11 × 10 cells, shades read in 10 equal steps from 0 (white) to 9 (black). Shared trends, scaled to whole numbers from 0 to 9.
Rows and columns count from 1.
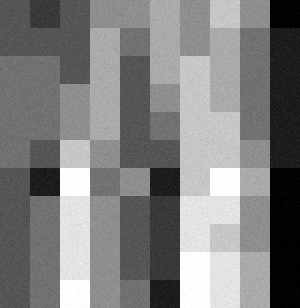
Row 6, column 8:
2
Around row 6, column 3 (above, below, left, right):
4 0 6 4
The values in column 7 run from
0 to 4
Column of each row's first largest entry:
10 10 10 10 10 10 10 10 10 10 10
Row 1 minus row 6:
1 1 4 0 -2 -3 2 0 0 1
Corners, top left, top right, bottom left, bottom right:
6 9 6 9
